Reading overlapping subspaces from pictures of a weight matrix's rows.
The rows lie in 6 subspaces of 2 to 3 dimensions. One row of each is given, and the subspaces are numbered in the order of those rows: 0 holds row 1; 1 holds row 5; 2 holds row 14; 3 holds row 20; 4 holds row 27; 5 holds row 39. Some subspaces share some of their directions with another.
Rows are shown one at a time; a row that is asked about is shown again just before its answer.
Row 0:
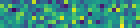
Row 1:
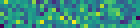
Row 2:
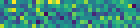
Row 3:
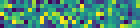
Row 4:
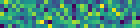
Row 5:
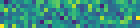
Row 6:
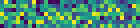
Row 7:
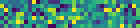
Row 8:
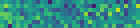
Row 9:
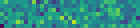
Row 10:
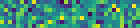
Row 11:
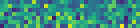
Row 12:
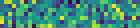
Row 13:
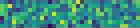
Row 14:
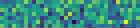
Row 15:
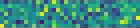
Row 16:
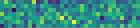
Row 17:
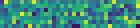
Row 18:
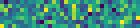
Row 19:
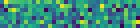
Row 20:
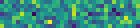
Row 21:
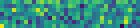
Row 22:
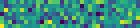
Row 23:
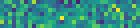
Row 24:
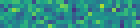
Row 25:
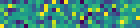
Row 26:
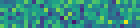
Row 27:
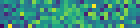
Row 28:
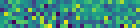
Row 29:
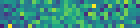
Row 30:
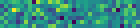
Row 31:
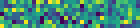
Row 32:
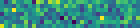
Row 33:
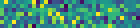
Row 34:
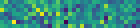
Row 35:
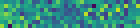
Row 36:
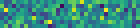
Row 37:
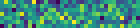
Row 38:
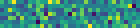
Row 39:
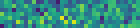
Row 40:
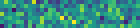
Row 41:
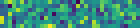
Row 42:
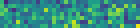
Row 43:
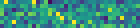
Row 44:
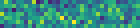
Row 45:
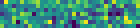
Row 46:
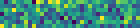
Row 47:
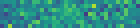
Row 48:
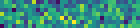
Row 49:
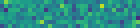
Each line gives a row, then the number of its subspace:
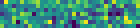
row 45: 3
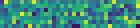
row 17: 3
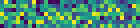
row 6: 2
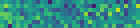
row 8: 4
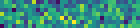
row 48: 5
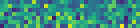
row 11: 5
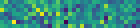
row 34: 5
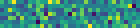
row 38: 2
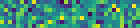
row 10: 1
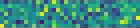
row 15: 0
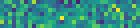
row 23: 1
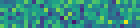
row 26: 2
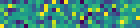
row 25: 0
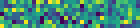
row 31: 1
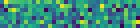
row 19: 3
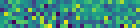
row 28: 5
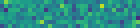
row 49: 3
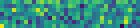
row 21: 5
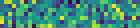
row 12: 1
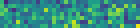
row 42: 3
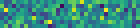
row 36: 0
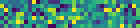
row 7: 0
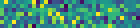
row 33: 5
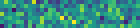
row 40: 2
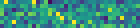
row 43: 5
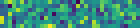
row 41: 1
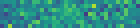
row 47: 4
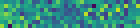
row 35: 4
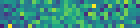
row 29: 4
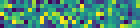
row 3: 1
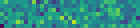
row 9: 0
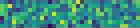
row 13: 1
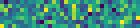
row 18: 0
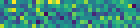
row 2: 2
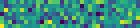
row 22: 1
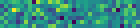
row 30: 0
